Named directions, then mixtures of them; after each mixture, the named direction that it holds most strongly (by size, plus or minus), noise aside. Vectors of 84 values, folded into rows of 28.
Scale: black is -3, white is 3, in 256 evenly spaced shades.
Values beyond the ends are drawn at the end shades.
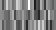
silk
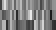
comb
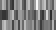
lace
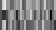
comb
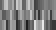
comb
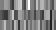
lace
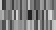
comb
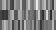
lace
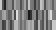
comb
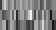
comb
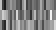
comb
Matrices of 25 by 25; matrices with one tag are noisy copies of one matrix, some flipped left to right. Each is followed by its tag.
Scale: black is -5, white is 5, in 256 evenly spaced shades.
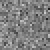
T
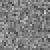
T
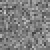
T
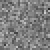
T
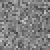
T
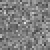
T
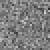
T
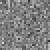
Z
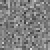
Z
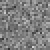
T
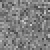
T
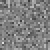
Z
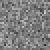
T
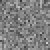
Z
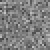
T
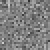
Z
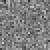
Z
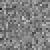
T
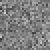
T
